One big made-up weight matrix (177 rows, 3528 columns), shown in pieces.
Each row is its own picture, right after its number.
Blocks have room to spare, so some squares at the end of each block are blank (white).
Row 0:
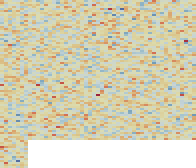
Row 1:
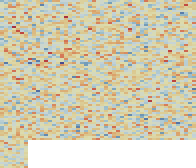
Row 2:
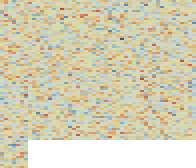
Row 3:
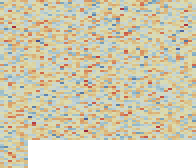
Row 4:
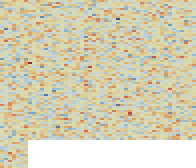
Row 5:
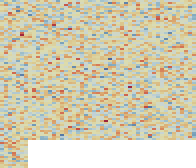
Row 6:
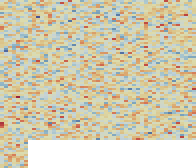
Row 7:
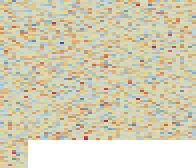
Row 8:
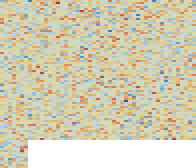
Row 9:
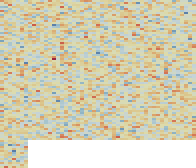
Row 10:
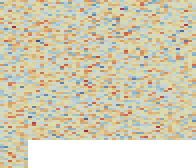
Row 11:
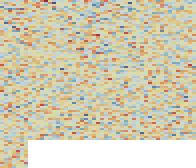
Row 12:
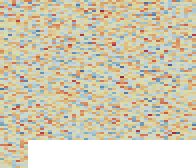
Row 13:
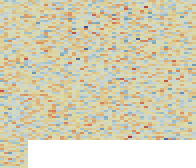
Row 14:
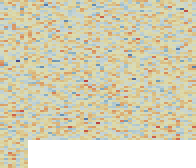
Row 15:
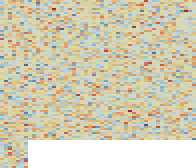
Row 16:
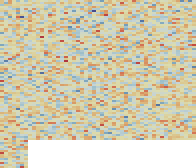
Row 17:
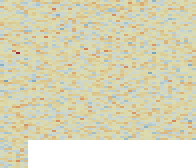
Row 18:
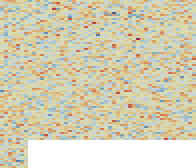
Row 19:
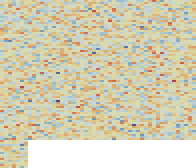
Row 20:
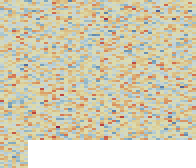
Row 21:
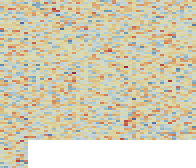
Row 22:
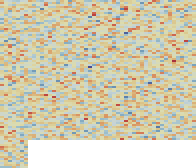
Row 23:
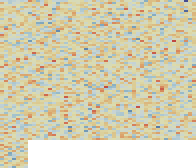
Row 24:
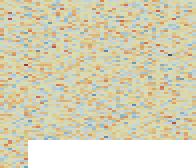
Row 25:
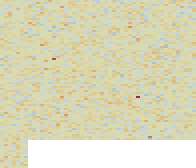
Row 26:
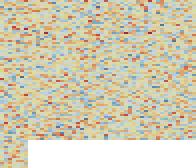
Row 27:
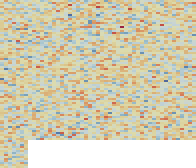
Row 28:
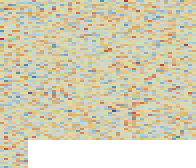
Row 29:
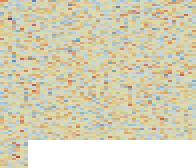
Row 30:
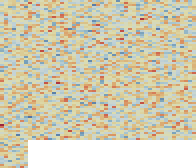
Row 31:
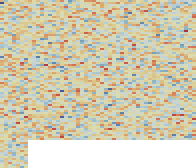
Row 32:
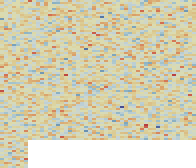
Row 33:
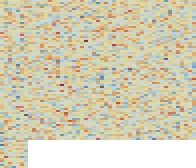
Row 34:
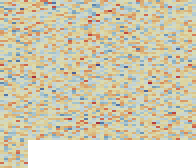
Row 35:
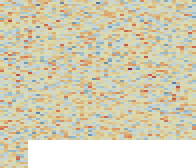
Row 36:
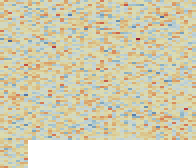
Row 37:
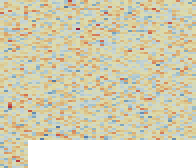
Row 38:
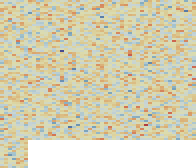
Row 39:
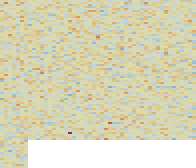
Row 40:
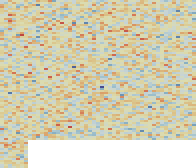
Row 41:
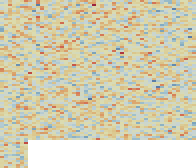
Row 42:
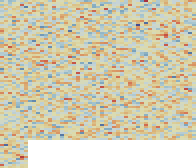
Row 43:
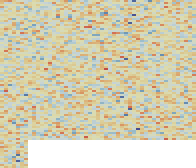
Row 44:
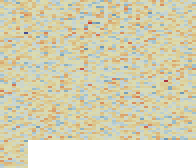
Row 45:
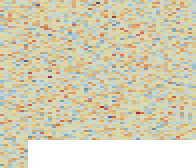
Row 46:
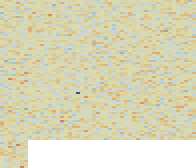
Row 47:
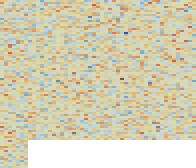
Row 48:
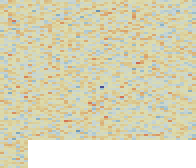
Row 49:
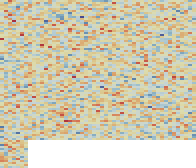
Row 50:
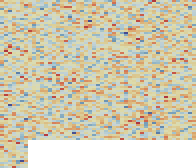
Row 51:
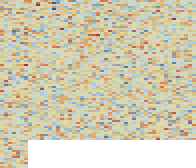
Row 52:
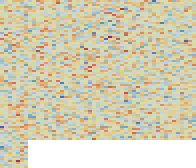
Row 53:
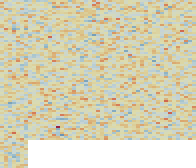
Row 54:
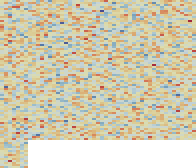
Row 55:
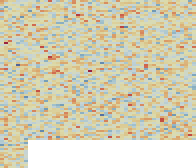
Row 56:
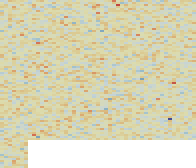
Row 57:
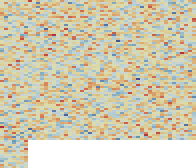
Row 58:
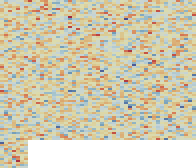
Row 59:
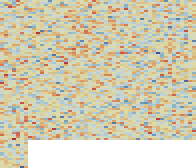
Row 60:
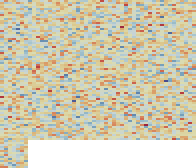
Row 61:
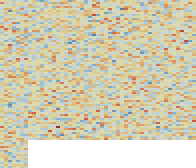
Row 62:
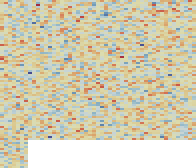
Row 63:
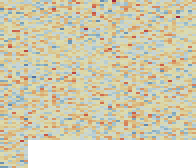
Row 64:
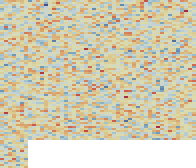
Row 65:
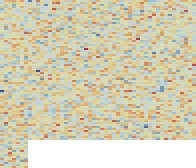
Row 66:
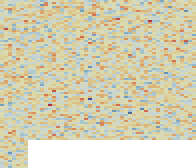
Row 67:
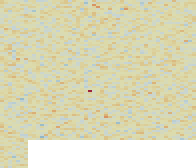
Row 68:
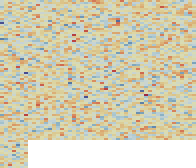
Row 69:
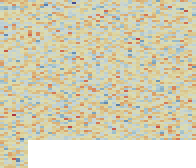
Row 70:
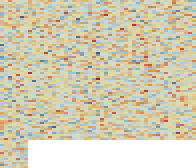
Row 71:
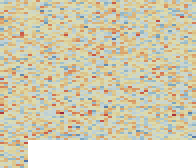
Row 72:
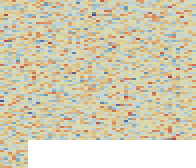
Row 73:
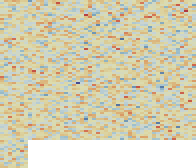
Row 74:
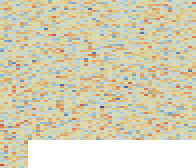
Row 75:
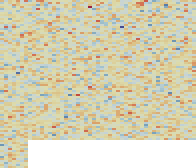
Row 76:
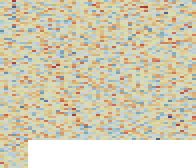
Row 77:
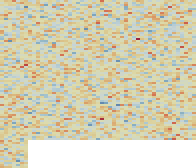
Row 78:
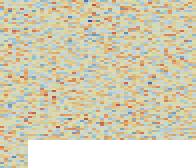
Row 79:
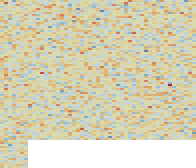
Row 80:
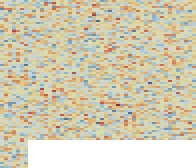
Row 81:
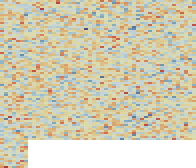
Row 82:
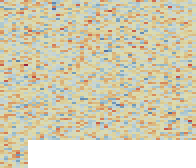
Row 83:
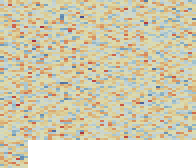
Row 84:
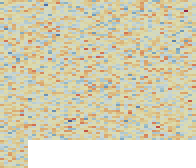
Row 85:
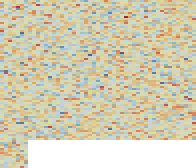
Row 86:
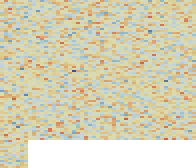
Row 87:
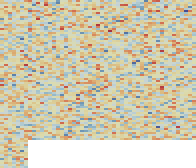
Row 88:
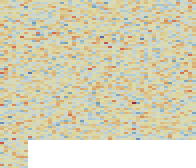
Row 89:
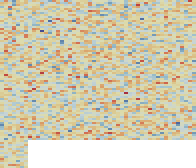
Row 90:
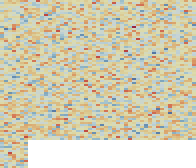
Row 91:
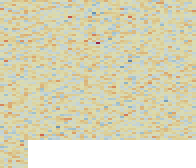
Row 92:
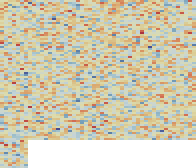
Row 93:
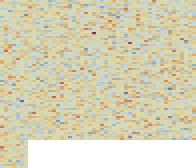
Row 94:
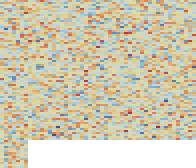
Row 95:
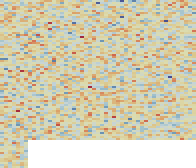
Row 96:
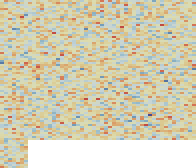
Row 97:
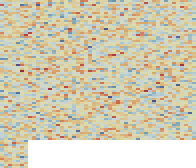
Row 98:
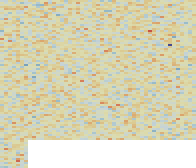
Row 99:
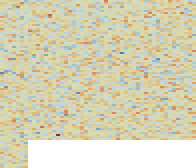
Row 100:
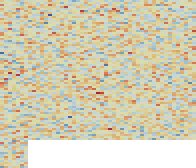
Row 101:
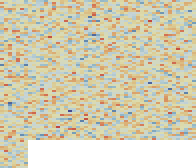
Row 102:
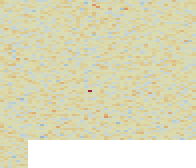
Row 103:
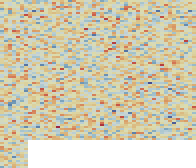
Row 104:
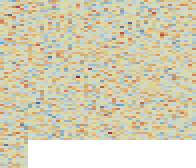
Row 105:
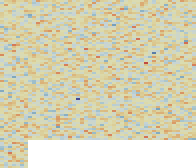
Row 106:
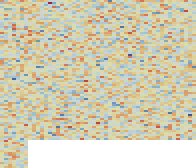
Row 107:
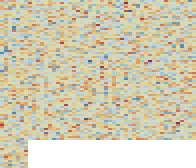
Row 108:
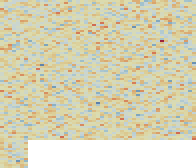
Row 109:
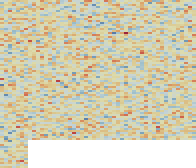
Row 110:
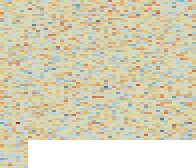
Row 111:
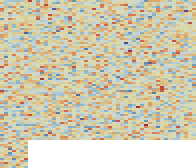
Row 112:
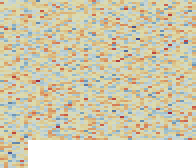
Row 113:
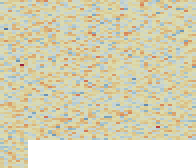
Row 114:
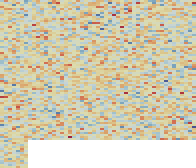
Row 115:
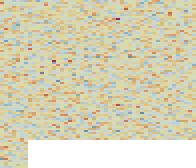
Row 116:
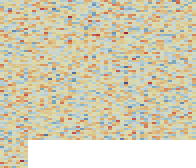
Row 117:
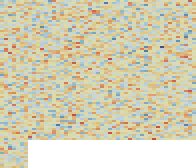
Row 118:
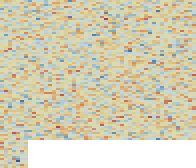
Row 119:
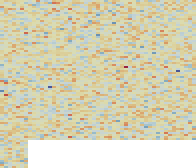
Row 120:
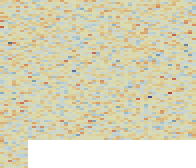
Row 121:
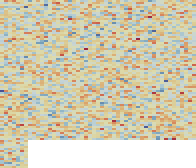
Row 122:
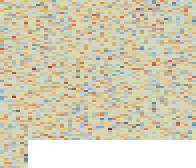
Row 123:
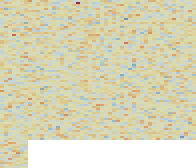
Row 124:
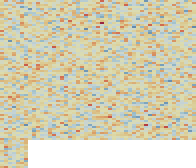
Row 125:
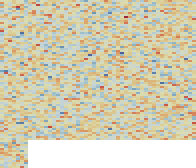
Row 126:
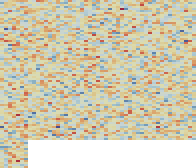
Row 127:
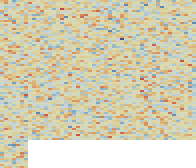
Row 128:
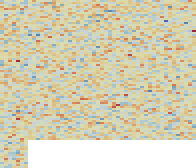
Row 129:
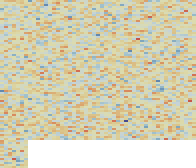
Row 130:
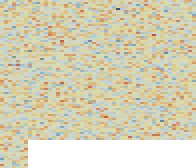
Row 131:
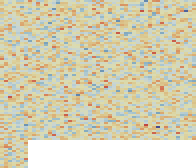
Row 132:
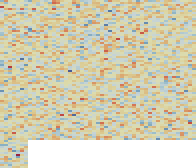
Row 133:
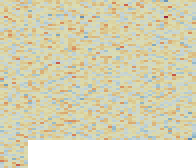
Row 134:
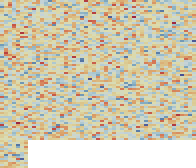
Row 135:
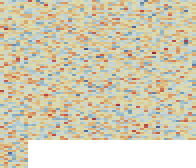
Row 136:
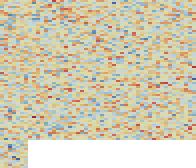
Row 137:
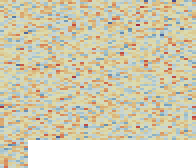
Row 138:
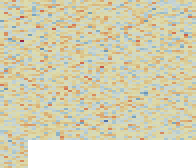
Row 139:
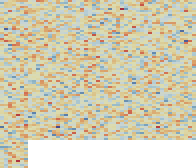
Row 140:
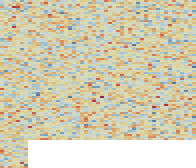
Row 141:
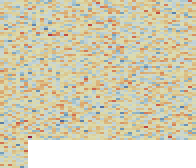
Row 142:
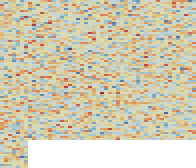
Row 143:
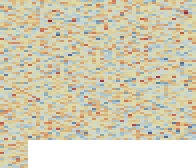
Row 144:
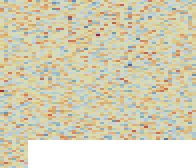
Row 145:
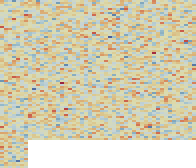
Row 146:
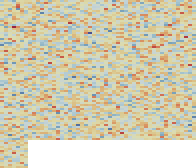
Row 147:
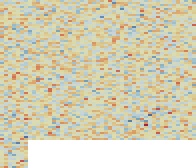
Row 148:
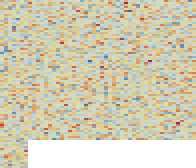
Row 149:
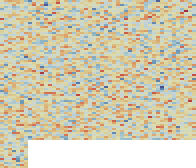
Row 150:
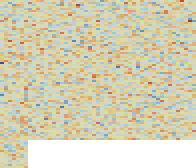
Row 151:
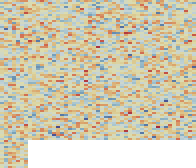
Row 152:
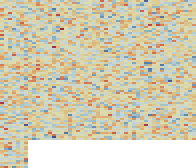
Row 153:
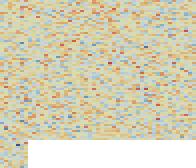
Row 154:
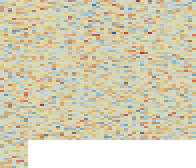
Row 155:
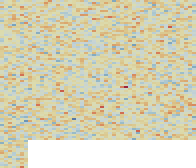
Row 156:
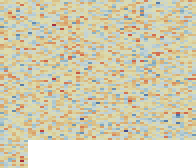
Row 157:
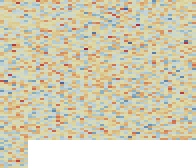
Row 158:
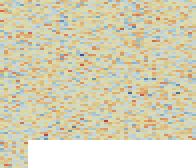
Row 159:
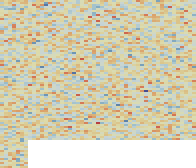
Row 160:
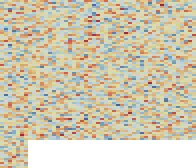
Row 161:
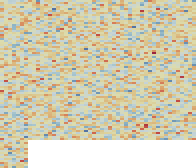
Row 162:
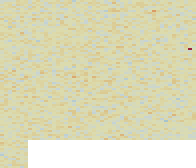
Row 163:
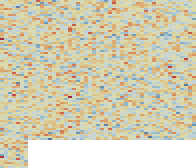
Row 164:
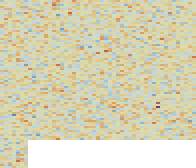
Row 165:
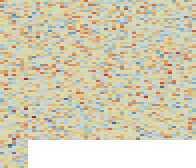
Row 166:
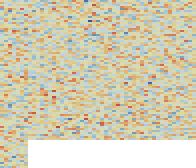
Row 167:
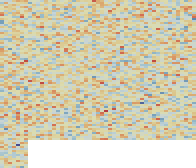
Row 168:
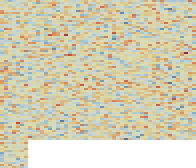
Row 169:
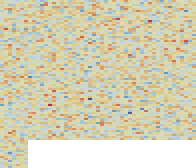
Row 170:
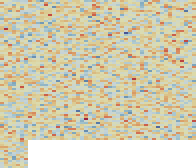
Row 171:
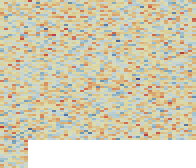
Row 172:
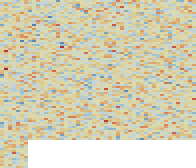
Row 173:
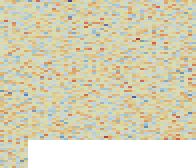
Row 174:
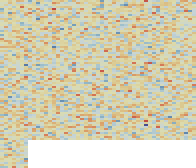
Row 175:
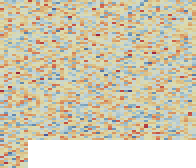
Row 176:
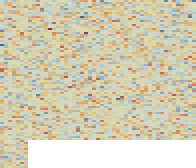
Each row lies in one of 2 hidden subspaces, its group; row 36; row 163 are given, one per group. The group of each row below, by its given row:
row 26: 36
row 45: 163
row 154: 36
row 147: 36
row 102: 36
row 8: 36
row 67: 36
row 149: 36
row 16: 163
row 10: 36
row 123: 36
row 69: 36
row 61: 36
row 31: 163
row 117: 163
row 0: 36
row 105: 36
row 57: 163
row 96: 36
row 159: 36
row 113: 36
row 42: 163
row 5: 163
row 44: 36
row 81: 36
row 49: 163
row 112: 36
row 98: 36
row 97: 163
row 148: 163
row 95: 163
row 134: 163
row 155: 163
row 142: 163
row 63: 36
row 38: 36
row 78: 36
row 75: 36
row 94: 36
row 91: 36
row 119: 36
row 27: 36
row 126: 36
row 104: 163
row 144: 36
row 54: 163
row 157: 36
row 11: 36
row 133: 163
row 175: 36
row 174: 36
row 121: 36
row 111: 36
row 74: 163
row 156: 163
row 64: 36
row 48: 163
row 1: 163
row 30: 163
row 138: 163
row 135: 36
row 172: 163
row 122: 163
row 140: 163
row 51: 36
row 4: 36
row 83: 163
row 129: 36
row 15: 36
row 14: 36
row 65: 36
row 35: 163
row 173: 36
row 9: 163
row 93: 36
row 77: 36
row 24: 36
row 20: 36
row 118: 36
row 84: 36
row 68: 163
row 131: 36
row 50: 36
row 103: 36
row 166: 36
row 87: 36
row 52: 36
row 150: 163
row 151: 36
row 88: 163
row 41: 163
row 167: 163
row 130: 163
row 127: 163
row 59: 163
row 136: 163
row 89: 163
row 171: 163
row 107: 163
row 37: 36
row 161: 36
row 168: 163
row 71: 163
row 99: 163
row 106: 36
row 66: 36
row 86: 36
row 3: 36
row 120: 163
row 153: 163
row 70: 163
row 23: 36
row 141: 163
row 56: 163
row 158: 163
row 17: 36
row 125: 163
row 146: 163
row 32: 36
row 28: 36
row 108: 36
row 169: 36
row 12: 163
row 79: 163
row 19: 163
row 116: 36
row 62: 163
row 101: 36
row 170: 36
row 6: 163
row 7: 163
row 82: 36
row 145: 36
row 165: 163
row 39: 163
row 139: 36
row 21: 36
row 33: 163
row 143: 163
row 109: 36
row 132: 36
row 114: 36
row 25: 163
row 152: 36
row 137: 163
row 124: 36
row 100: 163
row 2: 163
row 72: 36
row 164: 36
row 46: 163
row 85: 163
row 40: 163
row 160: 36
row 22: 36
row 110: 163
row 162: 163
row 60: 36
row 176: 163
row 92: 163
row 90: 36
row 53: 36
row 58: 36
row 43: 36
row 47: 36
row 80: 36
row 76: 163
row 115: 36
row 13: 36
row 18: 36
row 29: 163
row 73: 36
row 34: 36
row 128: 36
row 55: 163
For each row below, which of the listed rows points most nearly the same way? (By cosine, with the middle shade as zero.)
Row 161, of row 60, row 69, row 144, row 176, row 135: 135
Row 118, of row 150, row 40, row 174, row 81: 174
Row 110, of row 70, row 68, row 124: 68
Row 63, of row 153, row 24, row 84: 153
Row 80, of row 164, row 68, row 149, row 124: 164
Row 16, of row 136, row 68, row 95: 68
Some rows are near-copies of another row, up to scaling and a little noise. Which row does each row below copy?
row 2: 127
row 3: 10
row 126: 139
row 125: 85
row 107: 148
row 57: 171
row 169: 66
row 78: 166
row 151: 94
